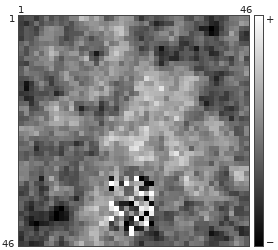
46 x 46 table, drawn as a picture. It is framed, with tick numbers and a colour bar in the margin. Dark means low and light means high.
Histogram: bell-shaped. Mirror symmetry: none. Ninth with the highest average: centre. Grain: blotchy. Stripes: none. Slope: none. Roughest part: bottom middle. Odd patch: rougher, in the bottom middle.
